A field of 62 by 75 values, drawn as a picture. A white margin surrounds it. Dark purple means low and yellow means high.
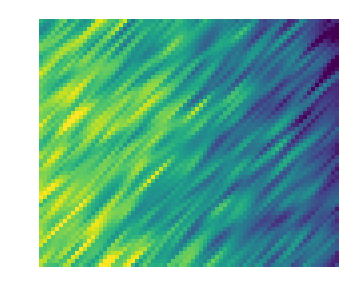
Ninth with the lowest average: top right. Slope: up to the left. Grain: diagonal, up to the right.
